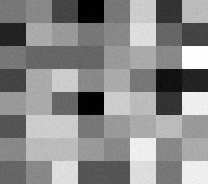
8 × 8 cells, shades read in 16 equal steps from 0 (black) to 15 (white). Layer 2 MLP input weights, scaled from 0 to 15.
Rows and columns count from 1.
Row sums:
52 59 67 54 65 75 79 71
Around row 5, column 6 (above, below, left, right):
7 10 12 3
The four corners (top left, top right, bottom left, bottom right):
7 11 6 14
